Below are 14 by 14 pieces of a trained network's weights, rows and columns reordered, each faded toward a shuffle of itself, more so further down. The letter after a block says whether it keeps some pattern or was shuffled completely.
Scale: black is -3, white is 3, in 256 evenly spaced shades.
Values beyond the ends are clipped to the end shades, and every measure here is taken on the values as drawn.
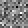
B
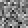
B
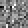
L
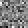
L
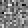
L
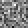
B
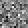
B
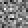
L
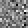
L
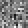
L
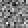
B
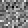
B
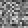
L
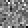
B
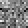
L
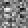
L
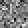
B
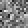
L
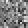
L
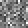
B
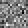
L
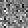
L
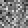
B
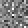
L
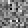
L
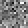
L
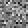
L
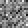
B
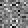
L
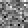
B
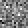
B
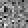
L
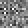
L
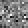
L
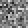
B
